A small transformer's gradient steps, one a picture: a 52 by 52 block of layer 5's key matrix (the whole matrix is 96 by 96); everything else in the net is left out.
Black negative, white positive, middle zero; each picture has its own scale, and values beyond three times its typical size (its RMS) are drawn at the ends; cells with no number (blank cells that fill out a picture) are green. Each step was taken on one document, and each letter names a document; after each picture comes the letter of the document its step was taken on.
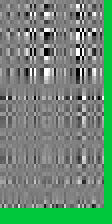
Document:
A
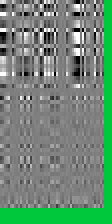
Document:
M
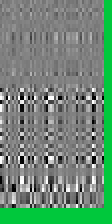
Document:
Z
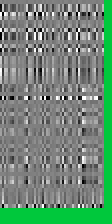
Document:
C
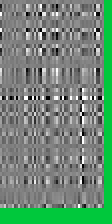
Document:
A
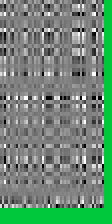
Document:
M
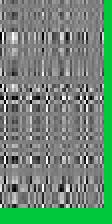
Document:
Z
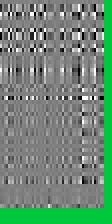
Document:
C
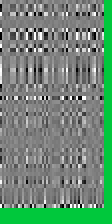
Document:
C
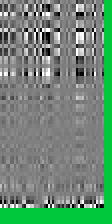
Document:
M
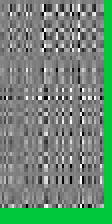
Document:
C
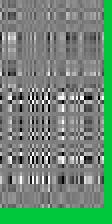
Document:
Z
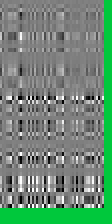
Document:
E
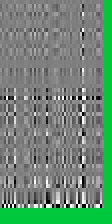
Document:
A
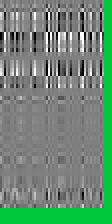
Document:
E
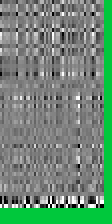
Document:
M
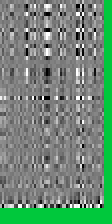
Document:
A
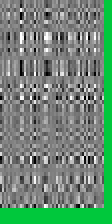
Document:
Z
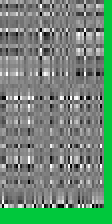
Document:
M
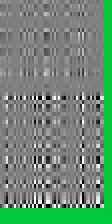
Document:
M
